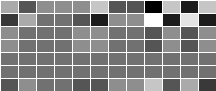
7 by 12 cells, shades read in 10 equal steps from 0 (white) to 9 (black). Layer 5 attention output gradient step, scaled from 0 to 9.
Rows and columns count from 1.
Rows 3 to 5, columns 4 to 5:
5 4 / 5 4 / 5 5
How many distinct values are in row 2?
8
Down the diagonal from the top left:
3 3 5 5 5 5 4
